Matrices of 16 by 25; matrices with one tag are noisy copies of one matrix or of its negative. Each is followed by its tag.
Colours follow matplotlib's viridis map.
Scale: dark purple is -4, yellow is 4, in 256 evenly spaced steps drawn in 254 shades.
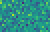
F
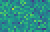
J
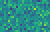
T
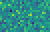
F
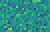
T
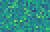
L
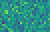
J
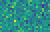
L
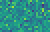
L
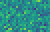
T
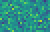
J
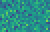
F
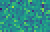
L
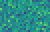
T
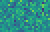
L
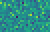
F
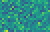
J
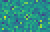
J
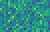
T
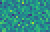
F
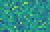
J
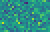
J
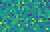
F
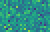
T
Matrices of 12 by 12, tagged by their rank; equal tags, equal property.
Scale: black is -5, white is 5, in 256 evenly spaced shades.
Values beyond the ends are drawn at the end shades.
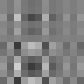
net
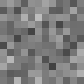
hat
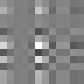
net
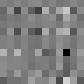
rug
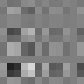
net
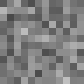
hat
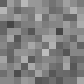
hat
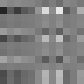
net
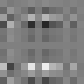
net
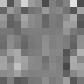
rug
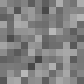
hat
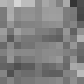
rug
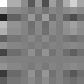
net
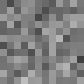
hat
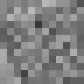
hat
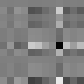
net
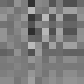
rug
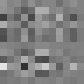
rug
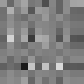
rug
